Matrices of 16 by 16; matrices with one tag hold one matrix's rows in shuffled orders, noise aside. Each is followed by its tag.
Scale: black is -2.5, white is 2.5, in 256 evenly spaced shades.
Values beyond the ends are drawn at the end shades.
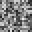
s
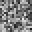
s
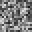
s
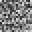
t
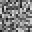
t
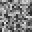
s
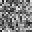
t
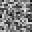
s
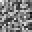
s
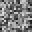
s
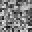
s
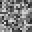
s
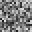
t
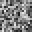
s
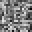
s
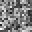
s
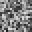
s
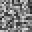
s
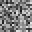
t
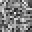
s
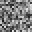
t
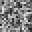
s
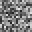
t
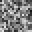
s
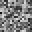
s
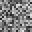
t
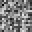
s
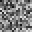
t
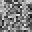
s
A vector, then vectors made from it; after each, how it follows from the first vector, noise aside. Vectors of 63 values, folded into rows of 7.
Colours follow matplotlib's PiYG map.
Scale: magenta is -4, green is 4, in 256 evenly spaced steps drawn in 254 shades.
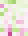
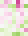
reversed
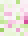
wrapped around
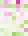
reversed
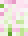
negated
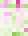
reversed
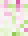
reversed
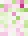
wrapped around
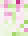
reversed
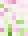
negated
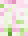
negated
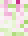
reversed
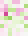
wrapped around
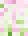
negated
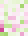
wrapped around
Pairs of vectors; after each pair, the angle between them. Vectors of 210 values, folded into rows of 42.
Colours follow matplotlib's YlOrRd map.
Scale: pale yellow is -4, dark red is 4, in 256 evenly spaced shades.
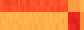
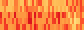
partly opposed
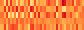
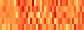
orthogonal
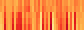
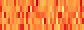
orthogonal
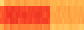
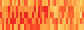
partly aligned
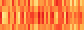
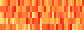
orthogonal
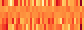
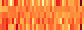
nearly parallel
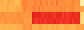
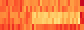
nearly opposite
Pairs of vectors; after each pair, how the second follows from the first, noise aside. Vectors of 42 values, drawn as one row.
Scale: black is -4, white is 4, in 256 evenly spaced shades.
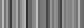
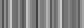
negated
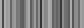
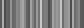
negated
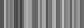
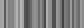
negated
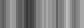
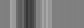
partly zeroed
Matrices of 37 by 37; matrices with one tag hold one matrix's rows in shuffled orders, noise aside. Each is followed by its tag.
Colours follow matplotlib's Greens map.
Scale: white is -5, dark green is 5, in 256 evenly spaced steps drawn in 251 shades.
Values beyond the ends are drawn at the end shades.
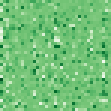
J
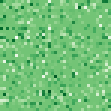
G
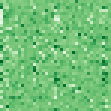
J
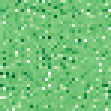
G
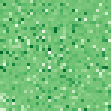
G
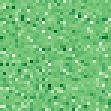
G
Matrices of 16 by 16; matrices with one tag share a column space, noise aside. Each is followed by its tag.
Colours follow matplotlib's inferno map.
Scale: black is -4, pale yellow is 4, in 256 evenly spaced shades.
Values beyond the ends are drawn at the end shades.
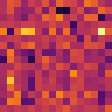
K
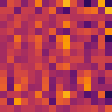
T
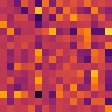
K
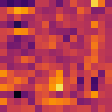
T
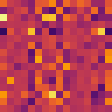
K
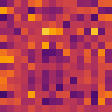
K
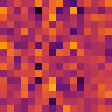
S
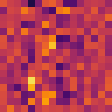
T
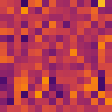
T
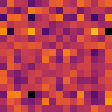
K
